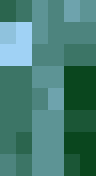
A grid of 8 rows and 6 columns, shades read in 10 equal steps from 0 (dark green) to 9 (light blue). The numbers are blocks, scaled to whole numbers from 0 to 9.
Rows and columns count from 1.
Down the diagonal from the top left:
2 9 4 5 0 1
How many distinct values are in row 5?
4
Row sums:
25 34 32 16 16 18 15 18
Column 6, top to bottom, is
5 4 3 0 0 1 0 0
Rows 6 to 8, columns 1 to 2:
3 3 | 3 2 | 4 3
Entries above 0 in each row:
6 6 6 4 4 6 4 5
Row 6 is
3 3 5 5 1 1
